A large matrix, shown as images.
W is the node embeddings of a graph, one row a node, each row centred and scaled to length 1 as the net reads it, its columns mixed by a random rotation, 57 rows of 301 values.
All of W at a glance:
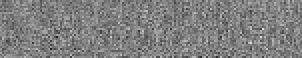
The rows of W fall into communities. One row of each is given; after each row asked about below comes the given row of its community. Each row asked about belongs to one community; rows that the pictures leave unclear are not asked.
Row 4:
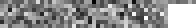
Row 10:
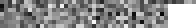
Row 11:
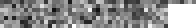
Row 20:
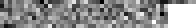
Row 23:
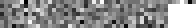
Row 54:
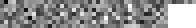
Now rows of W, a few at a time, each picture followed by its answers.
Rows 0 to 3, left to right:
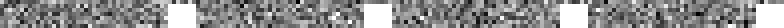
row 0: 54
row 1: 20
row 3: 10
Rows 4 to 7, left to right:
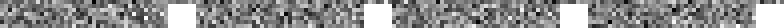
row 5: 11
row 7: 54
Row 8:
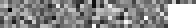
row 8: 4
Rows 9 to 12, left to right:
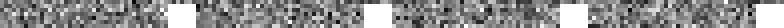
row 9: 4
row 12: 20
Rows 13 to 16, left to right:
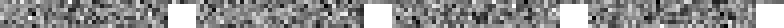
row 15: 11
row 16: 11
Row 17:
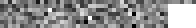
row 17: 10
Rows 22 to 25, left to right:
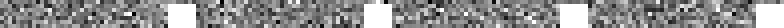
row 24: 20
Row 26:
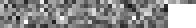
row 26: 23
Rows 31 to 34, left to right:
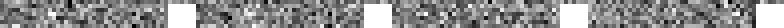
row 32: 10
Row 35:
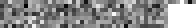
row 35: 23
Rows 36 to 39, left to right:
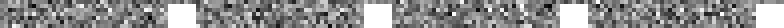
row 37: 4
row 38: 54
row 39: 4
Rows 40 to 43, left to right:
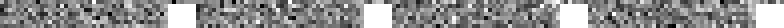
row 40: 54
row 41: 23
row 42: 23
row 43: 4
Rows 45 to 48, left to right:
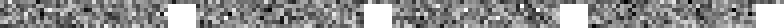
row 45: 54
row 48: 20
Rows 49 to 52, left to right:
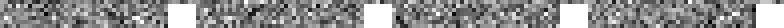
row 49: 20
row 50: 54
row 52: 23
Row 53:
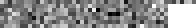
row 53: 10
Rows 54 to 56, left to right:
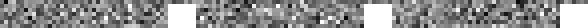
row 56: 11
